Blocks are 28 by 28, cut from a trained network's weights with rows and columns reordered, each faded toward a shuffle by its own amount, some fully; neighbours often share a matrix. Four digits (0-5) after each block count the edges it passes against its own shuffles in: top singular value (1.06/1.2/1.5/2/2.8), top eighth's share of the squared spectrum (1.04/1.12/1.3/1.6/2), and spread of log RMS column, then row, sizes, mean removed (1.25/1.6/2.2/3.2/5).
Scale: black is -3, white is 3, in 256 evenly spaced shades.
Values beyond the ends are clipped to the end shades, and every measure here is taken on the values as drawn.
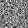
2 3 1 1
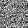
2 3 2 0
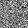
2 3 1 1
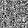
2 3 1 0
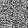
3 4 2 0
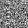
2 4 1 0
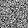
0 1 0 0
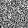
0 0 0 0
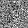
0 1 0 0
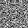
2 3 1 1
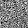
0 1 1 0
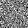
1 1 0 0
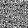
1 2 1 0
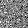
0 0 0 0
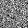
0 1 0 0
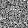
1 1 0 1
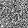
0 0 0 0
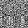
3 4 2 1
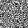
3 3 1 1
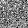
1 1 0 0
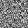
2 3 1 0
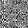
3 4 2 1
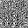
2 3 1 1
